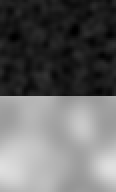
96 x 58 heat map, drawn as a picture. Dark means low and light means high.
It is made of 2 by 1 panels. Panel 1,1: very low, blotchy, faint in contrast. Panel 2,1: high, smooth.
